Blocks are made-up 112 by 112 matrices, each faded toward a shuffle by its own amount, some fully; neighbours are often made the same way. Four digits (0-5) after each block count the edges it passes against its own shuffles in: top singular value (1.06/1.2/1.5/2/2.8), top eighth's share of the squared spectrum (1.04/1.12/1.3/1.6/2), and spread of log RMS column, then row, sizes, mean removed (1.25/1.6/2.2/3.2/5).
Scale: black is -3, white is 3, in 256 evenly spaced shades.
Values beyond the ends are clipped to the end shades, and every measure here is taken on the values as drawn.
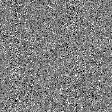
1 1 3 0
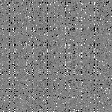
5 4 3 2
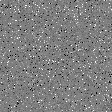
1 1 0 0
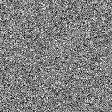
3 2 1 1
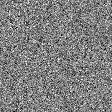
1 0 0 0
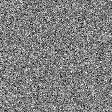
2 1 0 0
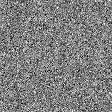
0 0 0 0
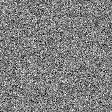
2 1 0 0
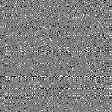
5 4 2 3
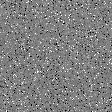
0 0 0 0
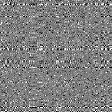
5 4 2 4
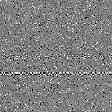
4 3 1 2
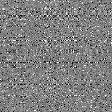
4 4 1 3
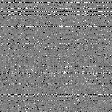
5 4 2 3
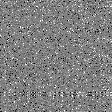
3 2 0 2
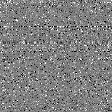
4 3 1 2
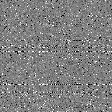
4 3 0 2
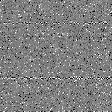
4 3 0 2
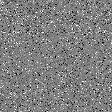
2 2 0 1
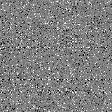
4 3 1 2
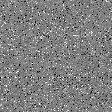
3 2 0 1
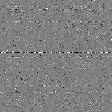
5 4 0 2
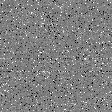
2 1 0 1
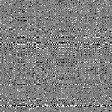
5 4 2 4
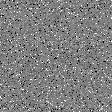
2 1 0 0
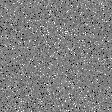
0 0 0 0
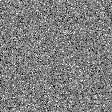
1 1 0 0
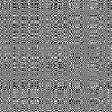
5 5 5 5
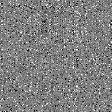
4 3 2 2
